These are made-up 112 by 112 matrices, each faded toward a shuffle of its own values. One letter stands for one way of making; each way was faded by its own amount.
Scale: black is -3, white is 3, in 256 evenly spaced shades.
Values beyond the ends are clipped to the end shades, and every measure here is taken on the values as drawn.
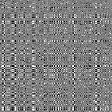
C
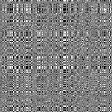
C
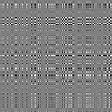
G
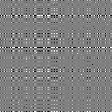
G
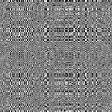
C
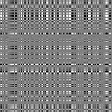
G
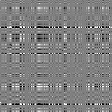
G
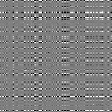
G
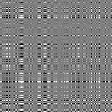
G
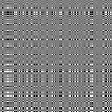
G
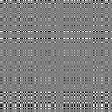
G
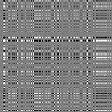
G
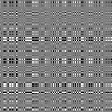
G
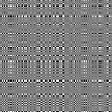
G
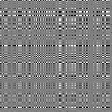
G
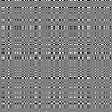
G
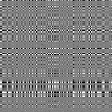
G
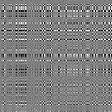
G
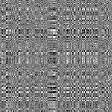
C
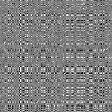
C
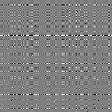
G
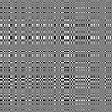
G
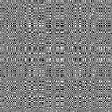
C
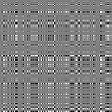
G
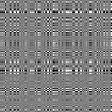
G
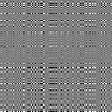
G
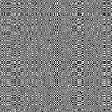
C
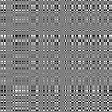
G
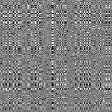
C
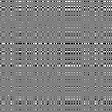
G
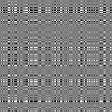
G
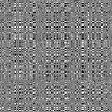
C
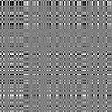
G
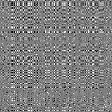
C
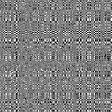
C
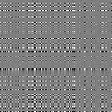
G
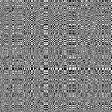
C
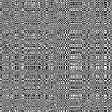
C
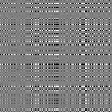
G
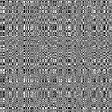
C
